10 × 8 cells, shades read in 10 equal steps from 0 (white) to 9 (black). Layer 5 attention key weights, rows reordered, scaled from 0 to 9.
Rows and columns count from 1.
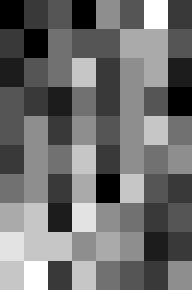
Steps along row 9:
up same up down up up down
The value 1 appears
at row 8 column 4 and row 9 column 1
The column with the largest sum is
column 8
